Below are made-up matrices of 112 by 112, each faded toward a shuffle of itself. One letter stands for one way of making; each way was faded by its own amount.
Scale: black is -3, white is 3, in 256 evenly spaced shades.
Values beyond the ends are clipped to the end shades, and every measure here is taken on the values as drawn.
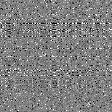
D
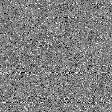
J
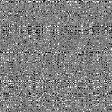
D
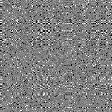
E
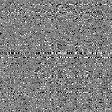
D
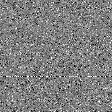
J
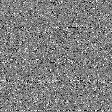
J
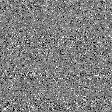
J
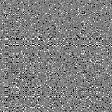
E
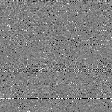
D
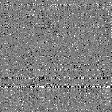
D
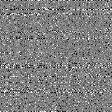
D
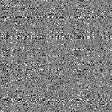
D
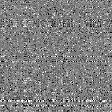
D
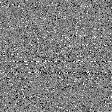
J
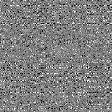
D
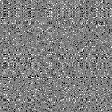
E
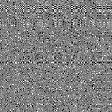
E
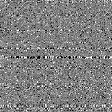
D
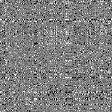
D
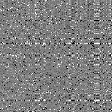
E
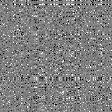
E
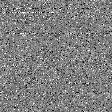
J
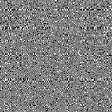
E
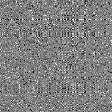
E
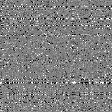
D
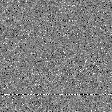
J
